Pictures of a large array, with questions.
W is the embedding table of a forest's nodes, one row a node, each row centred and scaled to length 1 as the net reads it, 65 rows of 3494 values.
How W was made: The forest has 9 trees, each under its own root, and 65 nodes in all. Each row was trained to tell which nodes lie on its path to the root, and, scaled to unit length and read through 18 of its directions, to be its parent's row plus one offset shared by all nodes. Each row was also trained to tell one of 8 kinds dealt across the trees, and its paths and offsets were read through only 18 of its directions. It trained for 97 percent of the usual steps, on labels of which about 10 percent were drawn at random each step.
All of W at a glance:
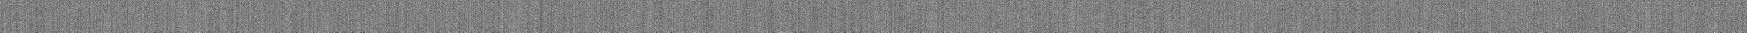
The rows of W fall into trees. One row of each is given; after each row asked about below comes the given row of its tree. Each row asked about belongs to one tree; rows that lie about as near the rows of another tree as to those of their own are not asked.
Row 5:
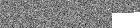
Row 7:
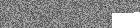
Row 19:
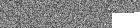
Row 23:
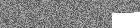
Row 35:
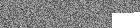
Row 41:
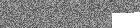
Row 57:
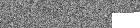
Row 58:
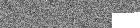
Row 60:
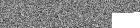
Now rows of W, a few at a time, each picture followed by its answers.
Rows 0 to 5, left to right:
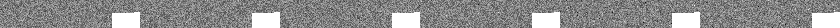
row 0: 35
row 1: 41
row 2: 23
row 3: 58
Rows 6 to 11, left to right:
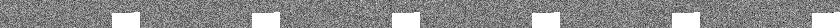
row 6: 7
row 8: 57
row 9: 57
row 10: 5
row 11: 5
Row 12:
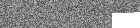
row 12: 41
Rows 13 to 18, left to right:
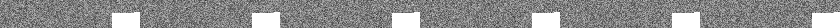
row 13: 60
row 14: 7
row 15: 5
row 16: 60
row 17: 23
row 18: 19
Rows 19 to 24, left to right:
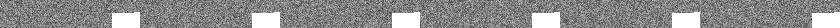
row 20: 60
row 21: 35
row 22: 57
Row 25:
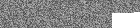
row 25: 35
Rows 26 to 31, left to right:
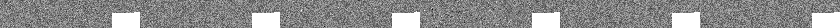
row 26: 58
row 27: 57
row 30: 7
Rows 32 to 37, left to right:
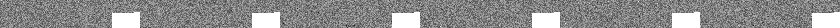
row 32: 23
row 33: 19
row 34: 5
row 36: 7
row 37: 5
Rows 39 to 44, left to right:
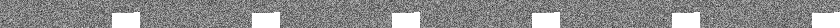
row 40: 60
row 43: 5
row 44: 58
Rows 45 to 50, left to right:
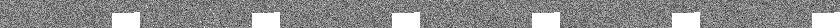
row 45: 19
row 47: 5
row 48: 58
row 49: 41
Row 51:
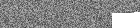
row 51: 7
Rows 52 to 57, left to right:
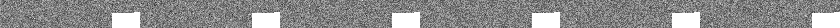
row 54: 58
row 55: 58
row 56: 19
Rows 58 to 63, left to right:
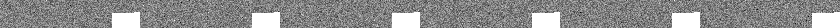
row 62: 58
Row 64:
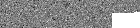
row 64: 5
